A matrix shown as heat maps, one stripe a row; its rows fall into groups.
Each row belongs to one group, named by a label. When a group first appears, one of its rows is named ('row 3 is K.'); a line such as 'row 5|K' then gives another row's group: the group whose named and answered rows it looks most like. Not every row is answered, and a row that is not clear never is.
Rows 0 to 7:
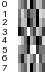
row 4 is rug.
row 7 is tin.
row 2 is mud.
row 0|tin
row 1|mud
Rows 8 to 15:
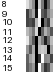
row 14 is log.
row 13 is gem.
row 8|rug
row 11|tin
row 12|rug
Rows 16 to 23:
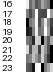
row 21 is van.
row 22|van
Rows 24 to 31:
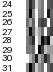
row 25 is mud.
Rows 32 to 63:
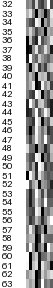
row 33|rug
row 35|mud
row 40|gem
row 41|log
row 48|rug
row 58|log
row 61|van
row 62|log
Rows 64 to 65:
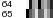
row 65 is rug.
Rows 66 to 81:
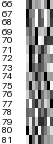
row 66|gem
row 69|gem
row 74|mud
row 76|tin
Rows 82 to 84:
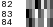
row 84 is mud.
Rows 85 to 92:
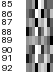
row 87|gem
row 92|gem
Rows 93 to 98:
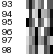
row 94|van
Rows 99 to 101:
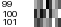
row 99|tin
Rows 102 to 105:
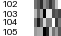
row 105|log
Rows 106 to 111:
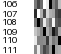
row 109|rug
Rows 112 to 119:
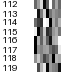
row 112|log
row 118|mud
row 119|van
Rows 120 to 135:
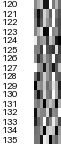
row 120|log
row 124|van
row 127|rug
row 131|gem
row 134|gem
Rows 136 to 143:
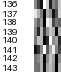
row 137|rug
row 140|log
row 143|gem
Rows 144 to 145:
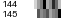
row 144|rug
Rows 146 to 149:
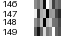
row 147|van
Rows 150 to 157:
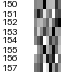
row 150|gem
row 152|van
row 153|mud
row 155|rug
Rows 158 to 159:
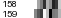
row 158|rug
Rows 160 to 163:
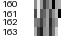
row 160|mud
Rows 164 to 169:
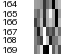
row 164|mud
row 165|gem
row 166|gem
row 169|log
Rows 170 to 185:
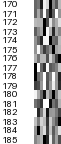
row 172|log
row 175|mud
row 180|rug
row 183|van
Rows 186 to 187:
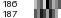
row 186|tin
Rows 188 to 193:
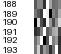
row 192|log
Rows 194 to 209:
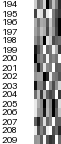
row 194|tin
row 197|van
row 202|log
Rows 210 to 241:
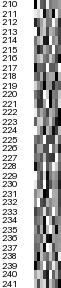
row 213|van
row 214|log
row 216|van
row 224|rug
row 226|log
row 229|tin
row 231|log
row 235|gem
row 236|tin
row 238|gem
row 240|log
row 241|van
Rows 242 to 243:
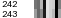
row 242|gem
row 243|gem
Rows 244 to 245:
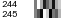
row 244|mud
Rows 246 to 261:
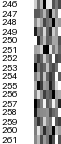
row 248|mud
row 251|log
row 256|mud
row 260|mud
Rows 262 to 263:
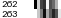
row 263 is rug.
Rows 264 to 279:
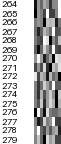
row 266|gem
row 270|mud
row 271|tin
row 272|van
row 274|gem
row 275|gem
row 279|gem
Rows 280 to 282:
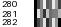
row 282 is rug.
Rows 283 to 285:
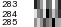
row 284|tin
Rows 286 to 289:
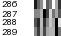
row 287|log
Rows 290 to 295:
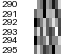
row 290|rug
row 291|gem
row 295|mud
